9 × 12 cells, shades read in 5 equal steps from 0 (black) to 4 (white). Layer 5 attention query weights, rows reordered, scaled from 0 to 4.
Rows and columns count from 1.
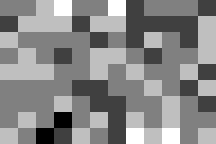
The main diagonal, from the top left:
2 3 2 1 2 1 1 3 3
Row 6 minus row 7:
0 0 0 -1 -1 0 1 0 1 -1 -1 2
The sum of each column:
20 22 19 18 17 19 19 19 19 21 16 20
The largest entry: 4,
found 4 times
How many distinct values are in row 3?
3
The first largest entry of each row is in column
4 2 1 2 1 9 4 2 8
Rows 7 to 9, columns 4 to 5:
3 2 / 0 2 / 1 3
